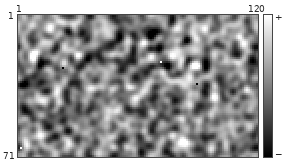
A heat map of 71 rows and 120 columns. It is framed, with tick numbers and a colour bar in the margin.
The histogram is bell-shaped. Four lone cells stand out: two far higher and two far lower than their neighbours. The halves do not mirror each other. No regular stripes run through it. On average the colour sits 50% of the way up the scale. The field is mottled with small blotches.
